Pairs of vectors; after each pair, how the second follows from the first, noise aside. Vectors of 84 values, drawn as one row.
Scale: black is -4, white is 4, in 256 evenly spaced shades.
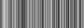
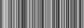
copied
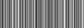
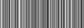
reversed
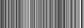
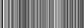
reversed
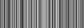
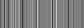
partly zeroed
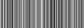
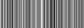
copied
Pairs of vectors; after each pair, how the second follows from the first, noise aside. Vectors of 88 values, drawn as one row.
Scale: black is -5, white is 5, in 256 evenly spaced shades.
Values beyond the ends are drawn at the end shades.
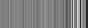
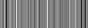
shuffled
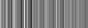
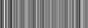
wrapped around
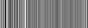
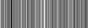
shuffled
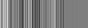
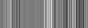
wrapped around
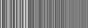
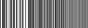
scaled up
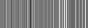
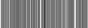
shuffled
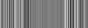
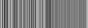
wrapped around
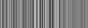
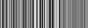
scaled up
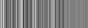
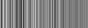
sign-scrambled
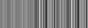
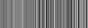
sign-scrambled
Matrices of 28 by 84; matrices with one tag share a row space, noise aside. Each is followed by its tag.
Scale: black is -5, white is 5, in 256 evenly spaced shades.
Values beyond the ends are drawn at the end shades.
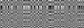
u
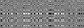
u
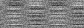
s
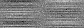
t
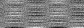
s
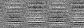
s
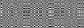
u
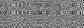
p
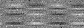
s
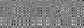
p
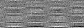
s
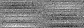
t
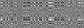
u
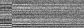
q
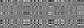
u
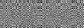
p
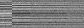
q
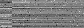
q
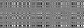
p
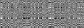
u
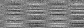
s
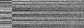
q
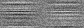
t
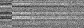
q
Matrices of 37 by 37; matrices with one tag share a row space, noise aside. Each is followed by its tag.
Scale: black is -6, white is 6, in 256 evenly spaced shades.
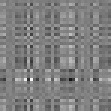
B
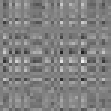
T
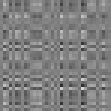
T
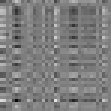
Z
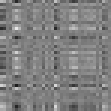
Z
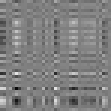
Z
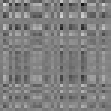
T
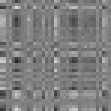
Z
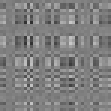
B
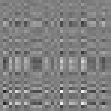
T
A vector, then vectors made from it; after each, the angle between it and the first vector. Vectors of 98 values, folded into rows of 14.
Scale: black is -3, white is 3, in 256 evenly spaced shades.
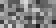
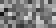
partly opposed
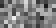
partly aligned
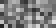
nearly opposite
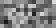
orthogonal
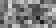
orthogonal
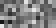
partly aligned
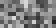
nearly parallel
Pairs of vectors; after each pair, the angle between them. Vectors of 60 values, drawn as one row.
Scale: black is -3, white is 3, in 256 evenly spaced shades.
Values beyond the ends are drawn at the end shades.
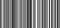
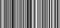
nearly parallel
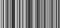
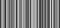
orthogonal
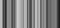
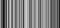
partly aligned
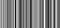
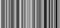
partly opposed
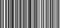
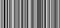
nearly opposite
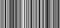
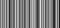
orthogonal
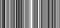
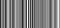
orthogonal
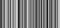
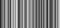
nearly parallel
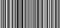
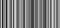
partly opposed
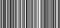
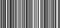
nearly parallel
